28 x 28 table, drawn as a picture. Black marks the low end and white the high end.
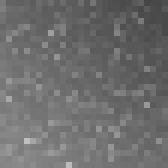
Stripes: none. Ninth with the lowest average: top right. Mirror symmetry: none. Slope: up to the bottom left.
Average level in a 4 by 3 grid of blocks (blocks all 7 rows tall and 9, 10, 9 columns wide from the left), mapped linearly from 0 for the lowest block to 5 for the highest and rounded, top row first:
2 1 0
3 2 1
4 3 2
5 4 3
